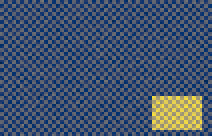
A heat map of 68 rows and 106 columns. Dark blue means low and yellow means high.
In the bottom right lies a patch that is higher than the rest. The bottom right is the ninth with the highest average. Overall the values sit about 30% of the way up the scale.
